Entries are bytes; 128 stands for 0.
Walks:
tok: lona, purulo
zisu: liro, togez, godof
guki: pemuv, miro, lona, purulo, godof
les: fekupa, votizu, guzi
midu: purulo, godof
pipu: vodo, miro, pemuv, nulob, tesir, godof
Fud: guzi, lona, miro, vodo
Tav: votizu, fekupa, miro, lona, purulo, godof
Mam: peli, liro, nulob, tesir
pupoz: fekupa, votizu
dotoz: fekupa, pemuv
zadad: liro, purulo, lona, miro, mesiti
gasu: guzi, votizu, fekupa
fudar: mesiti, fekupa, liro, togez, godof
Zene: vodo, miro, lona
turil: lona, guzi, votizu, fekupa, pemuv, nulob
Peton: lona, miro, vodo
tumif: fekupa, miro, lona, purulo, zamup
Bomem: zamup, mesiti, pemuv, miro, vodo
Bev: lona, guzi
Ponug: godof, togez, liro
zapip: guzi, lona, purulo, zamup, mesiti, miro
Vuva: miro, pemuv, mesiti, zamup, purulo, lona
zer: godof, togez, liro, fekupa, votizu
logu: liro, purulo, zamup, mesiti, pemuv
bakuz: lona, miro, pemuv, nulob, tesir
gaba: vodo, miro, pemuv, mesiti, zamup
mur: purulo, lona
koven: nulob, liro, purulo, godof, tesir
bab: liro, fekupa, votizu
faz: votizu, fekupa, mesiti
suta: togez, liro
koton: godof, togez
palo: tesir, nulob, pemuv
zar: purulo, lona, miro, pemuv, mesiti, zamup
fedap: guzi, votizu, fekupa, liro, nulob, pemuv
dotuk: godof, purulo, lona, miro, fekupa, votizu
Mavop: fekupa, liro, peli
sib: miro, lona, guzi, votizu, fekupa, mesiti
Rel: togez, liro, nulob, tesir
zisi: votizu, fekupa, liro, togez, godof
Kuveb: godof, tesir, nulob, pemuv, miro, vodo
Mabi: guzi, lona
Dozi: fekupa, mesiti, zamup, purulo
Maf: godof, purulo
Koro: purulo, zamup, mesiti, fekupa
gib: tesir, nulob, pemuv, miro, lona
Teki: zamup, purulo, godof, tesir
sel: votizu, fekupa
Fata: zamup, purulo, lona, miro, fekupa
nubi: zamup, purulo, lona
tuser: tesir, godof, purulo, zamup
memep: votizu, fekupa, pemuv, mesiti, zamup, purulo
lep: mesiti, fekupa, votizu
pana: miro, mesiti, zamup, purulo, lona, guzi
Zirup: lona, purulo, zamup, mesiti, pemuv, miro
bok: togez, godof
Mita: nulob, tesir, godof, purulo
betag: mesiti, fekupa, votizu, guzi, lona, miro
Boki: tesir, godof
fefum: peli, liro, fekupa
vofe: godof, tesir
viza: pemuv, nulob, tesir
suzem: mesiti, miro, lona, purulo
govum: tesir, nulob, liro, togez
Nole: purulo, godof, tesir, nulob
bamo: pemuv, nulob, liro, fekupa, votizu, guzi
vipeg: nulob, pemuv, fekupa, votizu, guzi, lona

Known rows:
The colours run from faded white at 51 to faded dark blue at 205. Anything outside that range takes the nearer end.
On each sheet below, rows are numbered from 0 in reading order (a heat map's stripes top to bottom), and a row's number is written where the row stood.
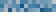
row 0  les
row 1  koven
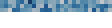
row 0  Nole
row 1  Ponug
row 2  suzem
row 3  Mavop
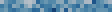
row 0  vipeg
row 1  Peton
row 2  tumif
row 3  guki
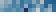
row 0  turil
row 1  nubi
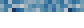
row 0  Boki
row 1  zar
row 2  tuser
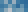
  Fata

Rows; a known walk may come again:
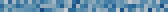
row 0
suzem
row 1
gib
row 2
midu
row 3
memep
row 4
Mavop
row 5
les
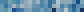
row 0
Kuveb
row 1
turil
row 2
tok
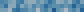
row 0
dotuk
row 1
Zirup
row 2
zar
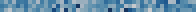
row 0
Fata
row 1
fedap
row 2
dotoz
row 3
zapip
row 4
Boki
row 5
nubi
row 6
guki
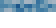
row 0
zadad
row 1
bamo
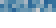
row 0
vipeg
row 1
Teki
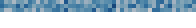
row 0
logu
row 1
zisi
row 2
Vuva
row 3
sib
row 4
lep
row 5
Nole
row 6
betag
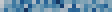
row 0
Bev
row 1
Bomem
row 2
koton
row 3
tumif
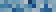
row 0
koven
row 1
Ponug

